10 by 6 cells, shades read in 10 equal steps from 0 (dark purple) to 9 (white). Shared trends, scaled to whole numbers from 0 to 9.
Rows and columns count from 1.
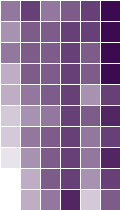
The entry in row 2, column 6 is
0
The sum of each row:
15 15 15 17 22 22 22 23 27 30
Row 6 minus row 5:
1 1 1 0 -2 -1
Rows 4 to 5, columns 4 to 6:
2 3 0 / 2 5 2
